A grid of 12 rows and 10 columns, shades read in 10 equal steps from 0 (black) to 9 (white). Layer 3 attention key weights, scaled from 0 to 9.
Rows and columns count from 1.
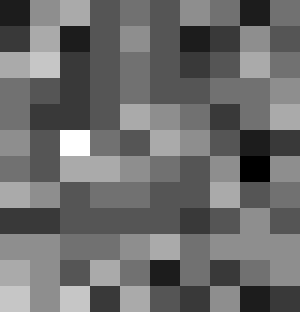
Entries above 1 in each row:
8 8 10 10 10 9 9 10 10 10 9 9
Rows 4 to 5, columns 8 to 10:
4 4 5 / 2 4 6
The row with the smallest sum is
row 9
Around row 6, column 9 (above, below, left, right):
4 0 3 2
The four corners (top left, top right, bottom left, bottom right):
1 4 7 2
